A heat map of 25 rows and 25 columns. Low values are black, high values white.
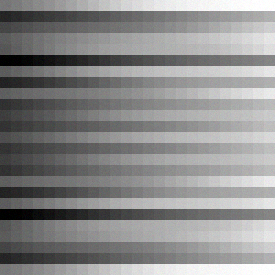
The histogram is bell-shaped. The field climbs toward the right. The top and bottom halves mirror each other. Streaks run across, left to right.
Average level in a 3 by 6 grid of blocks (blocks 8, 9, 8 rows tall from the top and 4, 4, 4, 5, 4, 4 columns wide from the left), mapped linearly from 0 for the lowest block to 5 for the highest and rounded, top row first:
012345
012345
012345
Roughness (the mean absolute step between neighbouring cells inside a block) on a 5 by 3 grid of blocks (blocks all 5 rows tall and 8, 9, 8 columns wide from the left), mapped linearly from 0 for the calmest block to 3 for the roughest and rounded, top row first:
111 / 322 / 010 / 322 / 111
